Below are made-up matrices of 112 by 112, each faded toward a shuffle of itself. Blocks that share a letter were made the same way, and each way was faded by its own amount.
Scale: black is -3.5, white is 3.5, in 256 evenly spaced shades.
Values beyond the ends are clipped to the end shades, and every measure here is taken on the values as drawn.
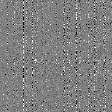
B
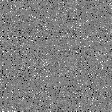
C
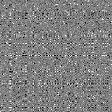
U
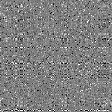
U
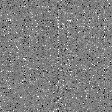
C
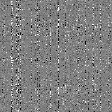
B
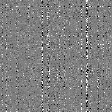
B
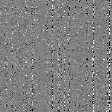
B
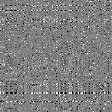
U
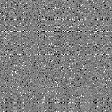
U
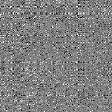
U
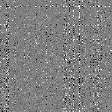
B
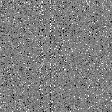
C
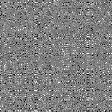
U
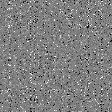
C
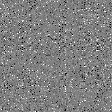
C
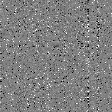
C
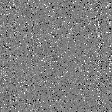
C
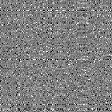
U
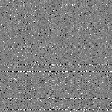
U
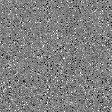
C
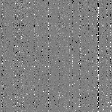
B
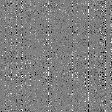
B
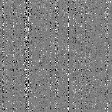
B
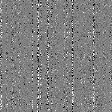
B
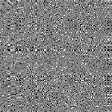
U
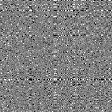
U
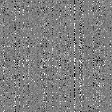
B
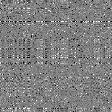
U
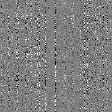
B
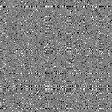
U
